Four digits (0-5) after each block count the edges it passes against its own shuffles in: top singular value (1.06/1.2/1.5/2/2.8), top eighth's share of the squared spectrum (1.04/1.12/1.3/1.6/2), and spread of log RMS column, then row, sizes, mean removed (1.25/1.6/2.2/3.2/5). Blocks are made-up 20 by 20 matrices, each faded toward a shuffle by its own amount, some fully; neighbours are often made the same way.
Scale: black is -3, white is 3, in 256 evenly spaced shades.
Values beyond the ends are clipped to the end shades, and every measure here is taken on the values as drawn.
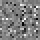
1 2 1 1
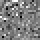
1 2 0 1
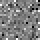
1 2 0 1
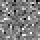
0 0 0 0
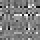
3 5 0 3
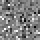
0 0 0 1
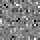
1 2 0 1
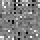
2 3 0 1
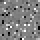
0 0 0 0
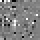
3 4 1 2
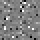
2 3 1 0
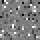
0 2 0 0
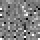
2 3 1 0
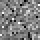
0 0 0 0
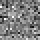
1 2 1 0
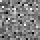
0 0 0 0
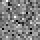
0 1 0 0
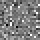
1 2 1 0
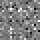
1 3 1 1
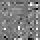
2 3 2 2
